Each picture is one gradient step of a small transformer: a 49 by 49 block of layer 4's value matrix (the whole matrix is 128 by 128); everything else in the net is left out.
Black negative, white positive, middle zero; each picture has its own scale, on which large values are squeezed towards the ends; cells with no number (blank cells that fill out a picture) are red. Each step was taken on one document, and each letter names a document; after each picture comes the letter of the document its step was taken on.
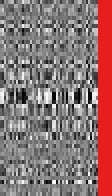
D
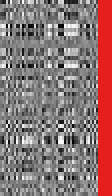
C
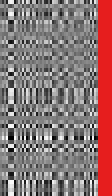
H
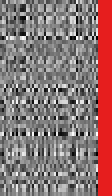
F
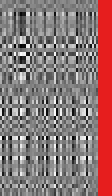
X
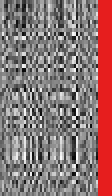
F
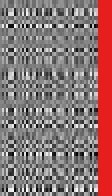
H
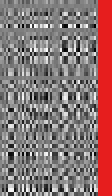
H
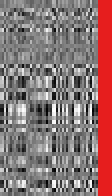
D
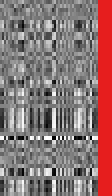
D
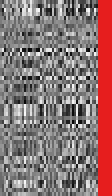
C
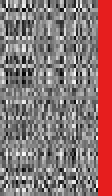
F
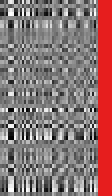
H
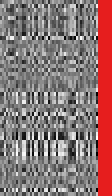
F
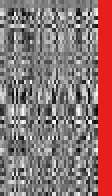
D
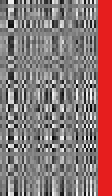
H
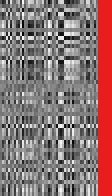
C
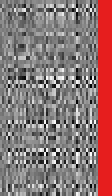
X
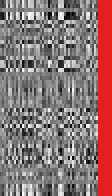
C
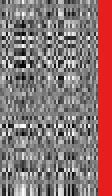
C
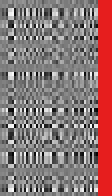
H
